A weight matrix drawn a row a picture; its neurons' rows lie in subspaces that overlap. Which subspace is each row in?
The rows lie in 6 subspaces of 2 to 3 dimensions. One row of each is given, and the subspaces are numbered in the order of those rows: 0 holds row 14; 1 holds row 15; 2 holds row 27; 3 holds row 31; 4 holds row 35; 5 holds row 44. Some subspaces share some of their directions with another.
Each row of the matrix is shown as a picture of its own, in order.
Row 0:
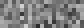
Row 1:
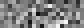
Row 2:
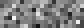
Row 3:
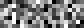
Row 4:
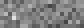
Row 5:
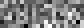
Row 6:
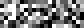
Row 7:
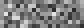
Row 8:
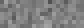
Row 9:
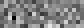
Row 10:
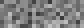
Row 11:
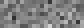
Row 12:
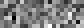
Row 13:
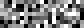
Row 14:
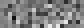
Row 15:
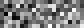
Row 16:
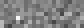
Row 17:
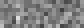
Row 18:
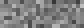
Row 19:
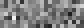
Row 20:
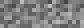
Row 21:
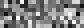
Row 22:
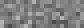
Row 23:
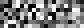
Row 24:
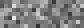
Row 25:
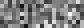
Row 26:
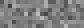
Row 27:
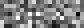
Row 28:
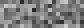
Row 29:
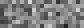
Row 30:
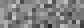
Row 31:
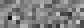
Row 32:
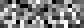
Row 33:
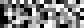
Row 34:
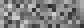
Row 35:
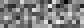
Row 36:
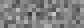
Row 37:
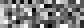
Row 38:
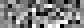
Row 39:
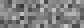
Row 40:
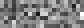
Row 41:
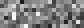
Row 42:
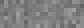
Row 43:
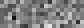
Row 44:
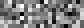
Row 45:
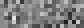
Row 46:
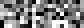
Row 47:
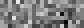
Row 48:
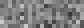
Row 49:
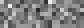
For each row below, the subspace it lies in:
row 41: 3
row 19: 2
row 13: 5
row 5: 5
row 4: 1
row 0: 5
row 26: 3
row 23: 1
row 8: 3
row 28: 4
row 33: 4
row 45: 2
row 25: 5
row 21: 2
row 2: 3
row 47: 2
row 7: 1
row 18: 0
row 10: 2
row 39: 5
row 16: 0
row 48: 5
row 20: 4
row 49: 3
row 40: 3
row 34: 1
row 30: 4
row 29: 4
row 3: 2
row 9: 4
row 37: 4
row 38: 0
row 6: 3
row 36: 1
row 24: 3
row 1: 0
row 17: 0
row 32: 2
